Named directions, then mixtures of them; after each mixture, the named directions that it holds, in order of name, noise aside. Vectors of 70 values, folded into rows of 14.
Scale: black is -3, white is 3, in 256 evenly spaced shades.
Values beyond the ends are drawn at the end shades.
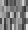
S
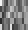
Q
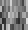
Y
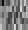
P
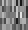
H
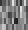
H, P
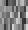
H, S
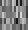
H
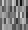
H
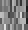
H, Y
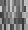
P, Y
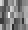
Q, Y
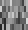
Y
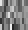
Q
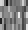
Q, S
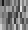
P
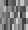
H, S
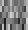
S, Y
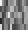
Q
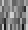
S, Y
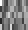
Q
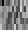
P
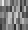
P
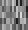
H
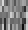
S, Y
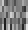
S, Y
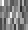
P, S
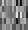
H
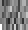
P, Q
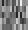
H, P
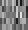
H
